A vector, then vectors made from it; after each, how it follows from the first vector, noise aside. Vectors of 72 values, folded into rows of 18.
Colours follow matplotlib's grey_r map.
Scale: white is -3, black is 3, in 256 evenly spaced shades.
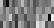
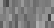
shrunk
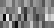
wrapped around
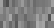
shrunk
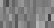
shrunk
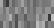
shrunk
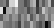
reversed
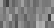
shrunk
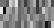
reversed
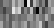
wrapped around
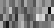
wrapped around
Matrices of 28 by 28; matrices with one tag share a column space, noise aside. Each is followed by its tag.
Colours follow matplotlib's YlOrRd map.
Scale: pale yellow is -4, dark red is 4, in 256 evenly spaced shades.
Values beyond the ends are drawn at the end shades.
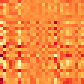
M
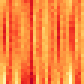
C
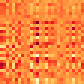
M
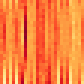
C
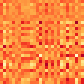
M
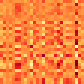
M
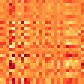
M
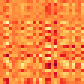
M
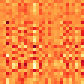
M
